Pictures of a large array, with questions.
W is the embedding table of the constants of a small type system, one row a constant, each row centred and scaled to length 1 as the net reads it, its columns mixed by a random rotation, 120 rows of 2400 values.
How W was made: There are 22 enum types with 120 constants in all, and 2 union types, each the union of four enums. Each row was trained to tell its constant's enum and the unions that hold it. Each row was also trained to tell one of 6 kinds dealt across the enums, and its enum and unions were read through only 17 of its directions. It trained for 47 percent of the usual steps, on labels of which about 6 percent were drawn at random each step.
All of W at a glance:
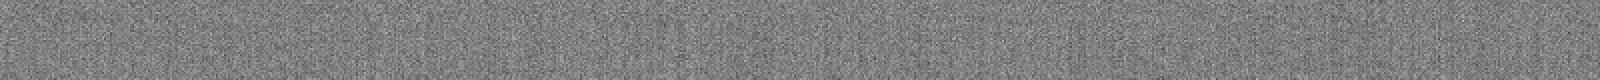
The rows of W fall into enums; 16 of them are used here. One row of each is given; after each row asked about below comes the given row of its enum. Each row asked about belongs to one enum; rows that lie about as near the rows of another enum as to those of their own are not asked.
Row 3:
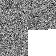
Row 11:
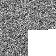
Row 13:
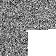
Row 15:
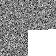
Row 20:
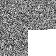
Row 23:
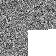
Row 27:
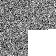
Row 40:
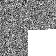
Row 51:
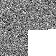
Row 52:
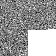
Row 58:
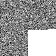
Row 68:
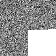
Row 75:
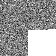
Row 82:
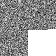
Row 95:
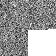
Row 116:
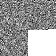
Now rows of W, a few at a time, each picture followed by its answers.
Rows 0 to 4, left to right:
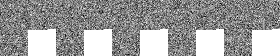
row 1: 58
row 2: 27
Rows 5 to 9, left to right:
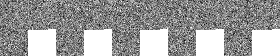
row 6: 23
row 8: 3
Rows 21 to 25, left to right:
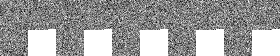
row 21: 51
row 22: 68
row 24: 52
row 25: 3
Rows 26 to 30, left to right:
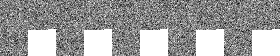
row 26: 23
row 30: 52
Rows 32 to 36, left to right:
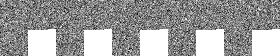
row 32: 58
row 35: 51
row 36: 20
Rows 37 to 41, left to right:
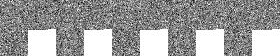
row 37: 51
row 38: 40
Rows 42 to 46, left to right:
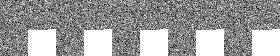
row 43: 52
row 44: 51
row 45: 23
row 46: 40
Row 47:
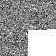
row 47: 3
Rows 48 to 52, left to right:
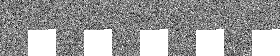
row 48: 68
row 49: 58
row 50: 20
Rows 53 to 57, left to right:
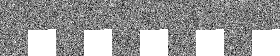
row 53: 116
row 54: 40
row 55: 3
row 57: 75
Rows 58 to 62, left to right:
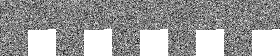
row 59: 75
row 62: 23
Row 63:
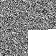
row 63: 58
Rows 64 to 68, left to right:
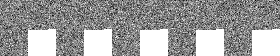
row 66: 116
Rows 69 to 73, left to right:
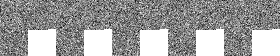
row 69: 51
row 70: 52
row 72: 11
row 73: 40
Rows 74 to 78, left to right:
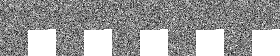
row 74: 51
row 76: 116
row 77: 82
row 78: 75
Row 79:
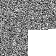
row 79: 116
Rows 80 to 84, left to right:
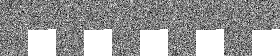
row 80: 3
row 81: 40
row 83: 82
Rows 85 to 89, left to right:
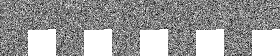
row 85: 58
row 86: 75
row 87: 82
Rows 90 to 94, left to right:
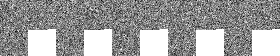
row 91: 20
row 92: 11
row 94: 52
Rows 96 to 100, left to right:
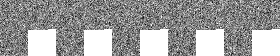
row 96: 23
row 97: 52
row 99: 11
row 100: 20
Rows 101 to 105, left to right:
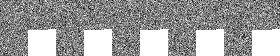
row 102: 40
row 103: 75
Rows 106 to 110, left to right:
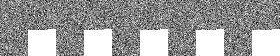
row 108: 52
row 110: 23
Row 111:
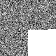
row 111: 3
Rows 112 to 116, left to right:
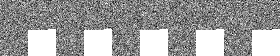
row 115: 3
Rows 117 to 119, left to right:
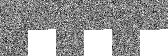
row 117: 51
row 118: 40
